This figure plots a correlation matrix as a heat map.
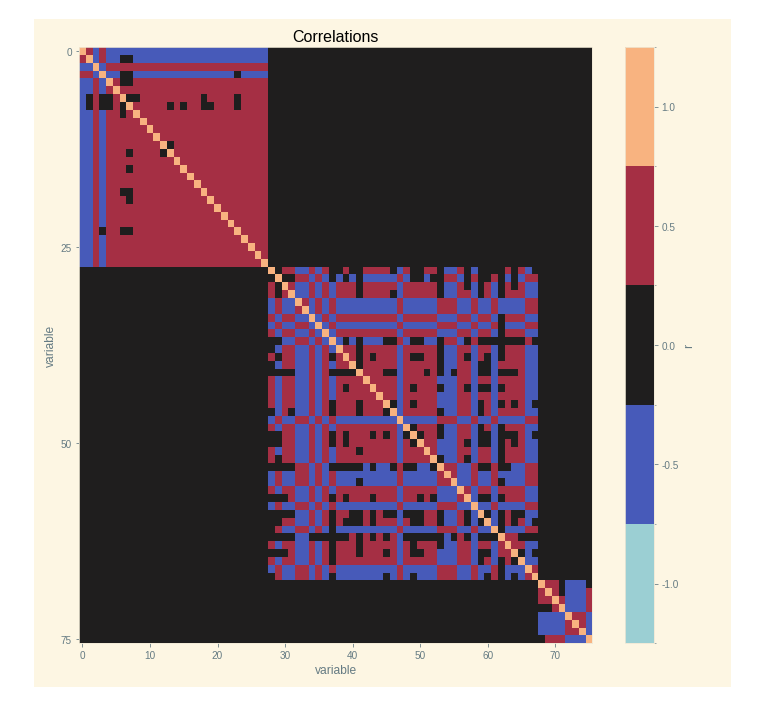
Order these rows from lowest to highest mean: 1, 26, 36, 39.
1, 39, 36, 26
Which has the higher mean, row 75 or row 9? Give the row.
9
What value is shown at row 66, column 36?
-0.5
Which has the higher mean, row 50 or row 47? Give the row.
50
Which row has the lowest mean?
0
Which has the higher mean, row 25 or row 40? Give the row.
25
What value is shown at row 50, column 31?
0.5
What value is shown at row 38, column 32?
-0.5
